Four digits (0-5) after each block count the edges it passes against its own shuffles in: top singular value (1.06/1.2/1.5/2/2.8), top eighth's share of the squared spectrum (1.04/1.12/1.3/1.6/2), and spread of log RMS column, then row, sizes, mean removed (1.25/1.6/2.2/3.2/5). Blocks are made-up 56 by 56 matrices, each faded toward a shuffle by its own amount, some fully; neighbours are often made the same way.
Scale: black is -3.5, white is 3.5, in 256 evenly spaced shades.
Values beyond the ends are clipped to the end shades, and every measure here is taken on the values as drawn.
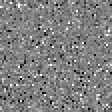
0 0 0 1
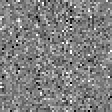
1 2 2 0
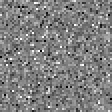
0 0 0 0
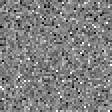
0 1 0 0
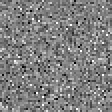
0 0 0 0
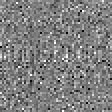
3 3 2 2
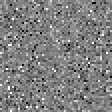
2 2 1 0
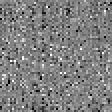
3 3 2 1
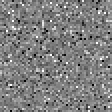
1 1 0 0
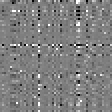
5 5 3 3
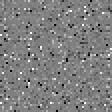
2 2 0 1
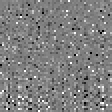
4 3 1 1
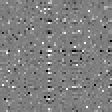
4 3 1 1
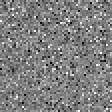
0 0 0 0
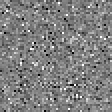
2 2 0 1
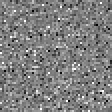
1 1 0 0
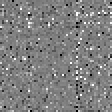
2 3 2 1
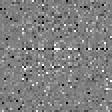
4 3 1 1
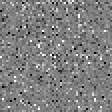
3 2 0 1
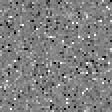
1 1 0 0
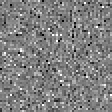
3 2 1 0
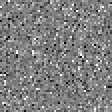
2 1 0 0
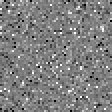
1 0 0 0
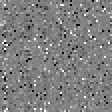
2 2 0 0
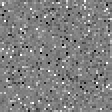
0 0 0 0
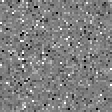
2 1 1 0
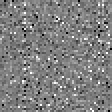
3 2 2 0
